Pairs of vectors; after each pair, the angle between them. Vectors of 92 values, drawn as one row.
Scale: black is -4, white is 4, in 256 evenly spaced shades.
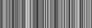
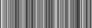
partly opposed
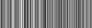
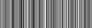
nearly opposite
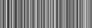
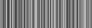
nearly parallel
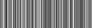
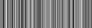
nearly opposite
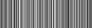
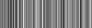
orthogonal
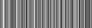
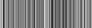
partly opposed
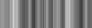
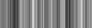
nearly opposite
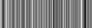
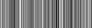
orthogonal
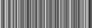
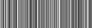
partly aligned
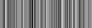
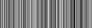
orthogonal
